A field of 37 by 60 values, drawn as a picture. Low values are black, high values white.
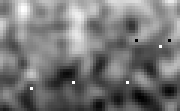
Lone odd cells: 6, 4 higher and 2 lower than their neighbours. Grain: blotchy. Slope: up to the top.
